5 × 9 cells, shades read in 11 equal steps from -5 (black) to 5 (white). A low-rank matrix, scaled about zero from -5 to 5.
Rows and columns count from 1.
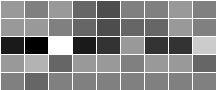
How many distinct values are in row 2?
4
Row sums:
0 -2 -13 5 -1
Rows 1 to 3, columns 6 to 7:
0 0 | -1 -1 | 1 -3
